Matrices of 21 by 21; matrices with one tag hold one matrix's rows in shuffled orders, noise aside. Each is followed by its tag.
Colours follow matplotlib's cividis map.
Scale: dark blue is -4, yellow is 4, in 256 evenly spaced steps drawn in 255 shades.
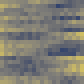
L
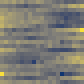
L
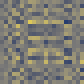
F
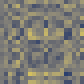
F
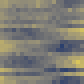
L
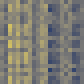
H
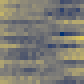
L
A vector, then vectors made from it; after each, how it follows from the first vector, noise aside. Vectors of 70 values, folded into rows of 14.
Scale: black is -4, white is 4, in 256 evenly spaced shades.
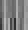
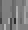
partly zeroed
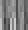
negated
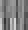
negated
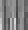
negated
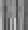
negated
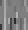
partly zeroed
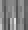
negated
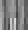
negated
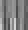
negated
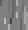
partly zeroed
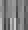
negated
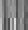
negated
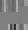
partly zeroed
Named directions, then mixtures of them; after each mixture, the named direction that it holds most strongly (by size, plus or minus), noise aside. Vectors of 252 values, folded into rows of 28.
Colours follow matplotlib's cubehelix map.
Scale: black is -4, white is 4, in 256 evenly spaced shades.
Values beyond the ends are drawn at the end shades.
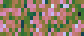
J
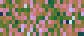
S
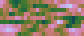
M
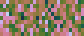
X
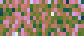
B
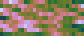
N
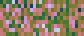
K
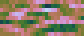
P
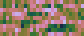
P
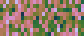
X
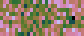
M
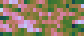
N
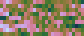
N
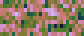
J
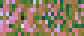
X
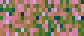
X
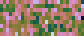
X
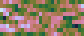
N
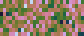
S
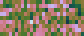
J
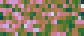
N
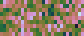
J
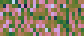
K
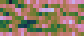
N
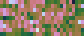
N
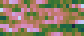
N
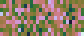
S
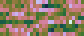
P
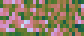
N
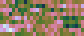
M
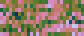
S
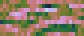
P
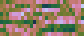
P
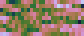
N
